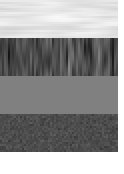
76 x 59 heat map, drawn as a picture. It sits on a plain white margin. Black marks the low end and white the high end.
The table splits into 4 rows of 1 panel. Panel 1,1: very high, streaked across, faint in contrast. Panel 2,1: low, streaked downward. Panel 3,1: middling, flat. Panel 4,1: low, fine-grained, faint in contrast.
